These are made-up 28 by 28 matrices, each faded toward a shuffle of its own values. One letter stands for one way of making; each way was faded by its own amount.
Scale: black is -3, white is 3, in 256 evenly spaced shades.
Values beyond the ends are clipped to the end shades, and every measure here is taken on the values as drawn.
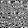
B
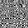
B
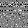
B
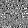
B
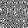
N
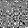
N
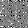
N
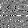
B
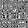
N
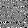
B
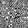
B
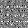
B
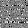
B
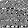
B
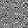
N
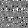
N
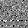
B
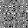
N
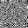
N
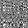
N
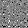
N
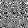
B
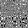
N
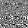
B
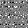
N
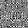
N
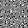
N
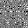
N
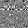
B
